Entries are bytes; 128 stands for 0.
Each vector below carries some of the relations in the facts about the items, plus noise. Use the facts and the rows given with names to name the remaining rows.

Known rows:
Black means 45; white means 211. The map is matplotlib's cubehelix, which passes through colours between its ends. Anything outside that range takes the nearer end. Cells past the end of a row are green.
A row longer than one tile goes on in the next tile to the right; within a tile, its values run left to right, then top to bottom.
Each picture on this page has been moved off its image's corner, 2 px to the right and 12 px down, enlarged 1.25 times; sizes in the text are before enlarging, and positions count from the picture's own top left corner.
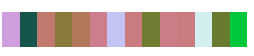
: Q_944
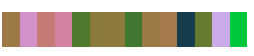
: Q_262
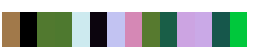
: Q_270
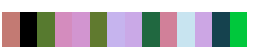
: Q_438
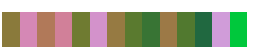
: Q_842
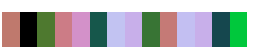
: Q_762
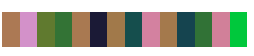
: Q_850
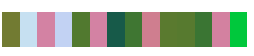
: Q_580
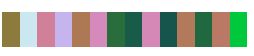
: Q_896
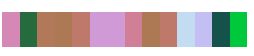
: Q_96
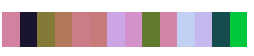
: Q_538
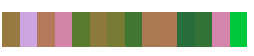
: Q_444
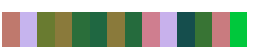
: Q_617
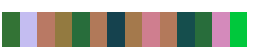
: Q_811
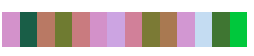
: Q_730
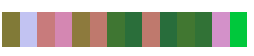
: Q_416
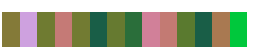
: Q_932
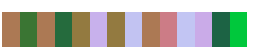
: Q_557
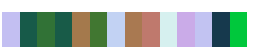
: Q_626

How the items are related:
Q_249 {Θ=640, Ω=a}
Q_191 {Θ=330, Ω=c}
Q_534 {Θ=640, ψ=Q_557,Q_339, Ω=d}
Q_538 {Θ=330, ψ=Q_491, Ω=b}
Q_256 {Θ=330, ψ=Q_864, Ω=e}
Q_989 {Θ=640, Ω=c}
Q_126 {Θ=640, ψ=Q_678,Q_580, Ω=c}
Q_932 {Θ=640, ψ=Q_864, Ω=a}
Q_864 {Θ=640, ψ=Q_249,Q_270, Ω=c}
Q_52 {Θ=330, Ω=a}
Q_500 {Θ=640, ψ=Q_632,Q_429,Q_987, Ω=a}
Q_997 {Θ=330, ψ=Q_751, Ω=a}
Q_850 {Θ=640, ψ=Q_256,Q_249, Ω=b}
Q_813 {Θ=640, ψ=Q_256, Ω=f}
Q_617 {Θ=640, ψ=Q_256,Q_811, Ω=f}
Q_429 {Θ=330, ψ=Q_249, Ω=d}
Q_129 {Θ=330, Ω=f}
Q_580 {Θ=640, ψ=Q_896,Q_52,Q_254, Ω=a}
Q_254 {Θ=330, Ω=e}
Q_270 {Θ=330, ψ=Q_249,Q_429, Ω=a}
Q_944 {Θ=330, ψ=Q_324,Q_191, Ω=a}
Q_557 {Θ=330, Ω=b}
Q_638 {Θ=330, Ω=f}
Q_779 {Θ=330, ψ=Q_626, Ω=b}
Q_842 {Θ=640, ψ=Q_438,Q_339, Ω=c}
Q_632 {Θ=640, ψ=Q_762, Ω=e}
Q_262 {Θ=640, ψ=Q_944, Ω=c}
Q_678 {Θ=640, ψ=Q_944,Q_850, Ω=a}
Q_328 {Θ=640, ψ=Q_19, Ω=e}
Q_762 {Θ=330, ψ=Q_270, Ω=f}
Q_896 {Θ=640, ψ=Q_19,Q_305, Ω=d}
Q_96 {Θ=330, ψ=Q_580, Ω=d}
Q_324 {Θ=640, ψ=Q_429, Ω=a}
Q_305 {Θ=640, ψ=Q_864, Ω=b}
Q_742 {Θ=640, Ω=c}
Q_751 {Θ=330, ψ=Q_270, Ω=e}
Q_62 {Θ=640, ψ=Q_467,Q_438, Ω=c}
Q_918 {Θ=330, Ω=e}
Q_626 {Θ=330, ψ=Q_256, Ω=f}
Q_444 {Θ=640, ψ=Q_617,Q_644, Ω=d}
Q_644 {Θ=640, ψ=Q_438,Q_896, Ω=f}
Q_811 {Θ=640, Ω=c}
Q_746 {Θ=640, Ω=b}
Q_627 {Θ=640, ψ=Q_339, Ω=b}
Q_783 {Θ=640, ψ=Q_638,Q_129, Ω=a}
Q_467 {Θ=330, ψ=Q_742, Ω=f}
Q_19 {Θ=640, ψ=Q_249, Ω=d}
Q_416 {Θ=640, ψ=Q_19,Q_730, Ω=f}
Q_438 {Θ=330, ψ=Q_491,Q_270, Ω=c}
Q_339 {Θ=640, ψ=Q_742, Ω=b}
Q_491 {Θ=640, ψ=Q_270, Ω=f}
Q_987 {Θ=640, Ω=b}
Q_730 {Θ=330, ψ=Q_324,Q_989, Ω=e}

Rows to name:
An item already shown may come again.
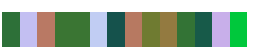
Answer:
Q_742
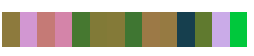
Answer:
Q_262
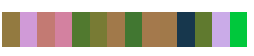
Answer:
Q_262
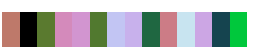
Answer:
Q_438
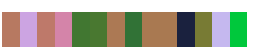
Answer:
Q_678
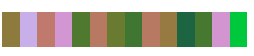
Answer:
Q_126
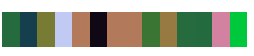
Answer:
Q_491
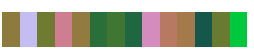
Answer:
Q_305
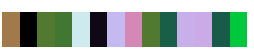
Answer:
Q_270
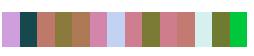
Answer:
Q_944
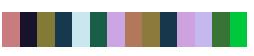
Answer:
Q_429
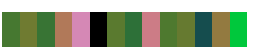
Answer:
Q_864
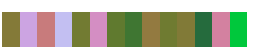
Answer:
Q_644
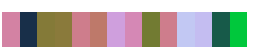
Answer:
Q_997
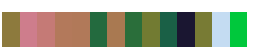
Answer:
Q_324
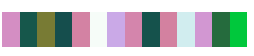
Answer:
Q_467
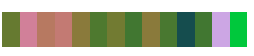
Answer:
Q_500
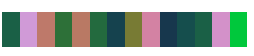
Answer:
Q_249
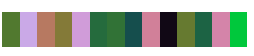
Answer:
Q_19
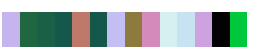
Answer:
Q_256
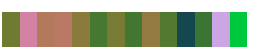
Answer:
Q_500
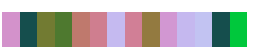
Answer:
Q_779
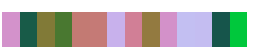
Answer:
Q_779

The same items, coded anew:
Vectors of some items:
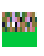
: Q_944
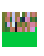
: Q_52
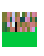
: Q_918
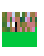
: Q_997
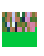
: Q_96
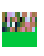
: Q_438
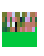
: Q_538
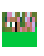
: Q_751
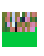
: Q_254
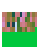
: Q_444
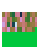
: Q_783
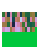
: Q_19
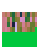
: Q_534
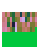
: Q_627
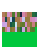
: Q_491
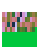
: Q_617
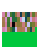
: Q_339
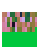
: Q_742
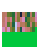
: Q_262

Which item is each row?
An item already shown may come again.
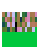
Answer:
Q_467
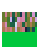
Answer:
Q_864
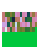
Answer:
Q_632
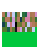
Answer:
Q_467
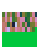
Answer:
Q_249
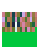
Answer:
Q_644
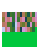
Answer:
Q_678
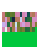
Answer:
Q_632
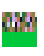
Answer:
Q_944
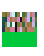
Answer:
Q_270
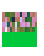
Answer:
Q_632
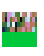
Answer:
Q_438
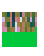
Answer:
Q_896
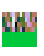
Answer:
Q_626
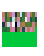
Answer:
Q_730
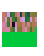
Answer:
Q_742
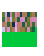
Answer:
Q_850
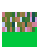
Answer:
Q_580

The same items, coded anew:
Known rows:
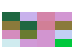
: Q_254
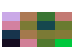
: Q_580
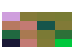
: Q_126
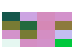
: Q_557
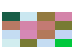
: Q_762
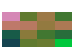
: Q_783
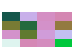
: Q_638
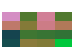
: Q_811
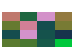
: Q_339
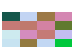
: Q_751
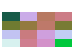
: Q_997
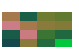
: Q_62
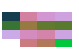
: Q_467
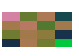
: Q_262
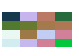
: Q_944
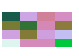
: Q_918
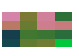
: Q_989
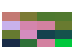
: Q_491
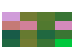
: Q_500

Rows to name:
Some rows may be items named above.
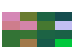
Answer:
Q_324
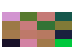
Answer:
Q_678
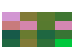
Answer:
Q_500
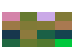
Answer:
Q_742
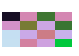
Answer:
Q_438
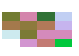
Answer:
Q_429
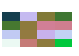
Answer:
Q_730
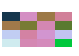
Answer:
Q_538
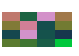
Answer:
Q_339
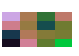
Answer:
Q_580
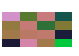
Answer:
Q_678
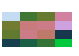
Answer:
Q_19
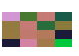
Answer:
Q_678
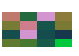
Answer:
Q_339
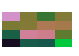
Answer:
Q_896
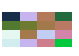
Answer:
Q_944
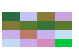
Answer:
Q_96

